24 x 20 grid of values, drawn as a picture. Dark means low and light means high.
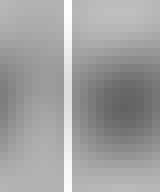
Odd lines: column 9. Ninth with the lowest average: middle right. Ninth with the highest average: top middle.
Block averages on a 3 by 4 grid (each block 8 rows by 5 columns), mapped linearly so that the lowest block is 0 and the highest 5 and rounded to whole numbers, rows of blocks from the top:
4544
2410
4533
